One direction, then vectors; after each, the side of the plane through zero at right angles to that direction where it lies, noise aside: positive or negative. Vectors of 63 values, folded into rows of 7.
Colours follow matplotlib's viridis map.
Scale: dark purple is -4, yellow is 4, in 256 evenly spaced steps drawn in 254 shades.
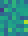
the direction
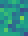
negative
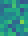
positive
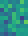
positive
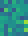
positive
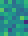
negative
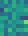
positive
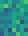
negative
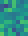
positive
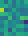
negative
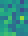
negative
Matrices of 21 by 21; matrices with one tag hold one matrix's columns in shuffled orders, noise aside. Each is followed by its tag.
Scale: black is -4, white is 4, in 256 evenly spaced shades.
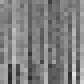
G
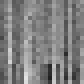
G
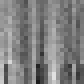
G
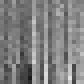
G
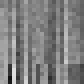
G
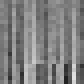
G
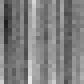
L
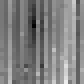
L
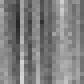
L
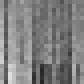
G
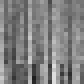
G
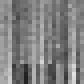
G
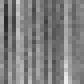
L
